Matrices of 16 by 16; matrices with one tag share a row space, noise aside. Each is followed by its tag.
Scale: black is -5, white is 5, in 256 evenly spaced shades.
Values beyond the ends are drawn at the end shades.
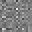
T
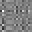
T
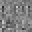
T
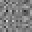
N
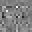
T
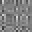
T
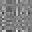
T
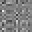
T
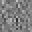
T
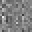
T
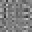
N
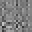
T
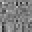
T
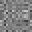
N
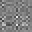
T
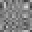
N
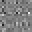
T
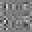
N
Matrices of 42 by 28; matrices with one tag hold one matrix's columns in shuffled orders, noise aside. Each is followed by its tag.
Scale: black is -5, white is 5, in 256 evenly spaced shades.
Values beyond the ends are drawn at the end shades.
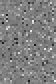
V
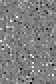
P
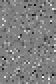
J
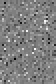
V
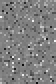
P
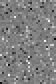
P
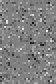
V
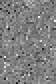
P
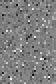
J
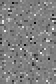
V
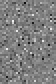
V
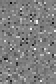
V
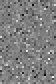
J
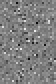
V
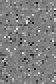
V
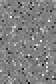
P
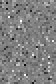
P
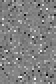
J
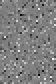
J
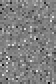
P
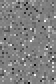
P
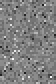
J
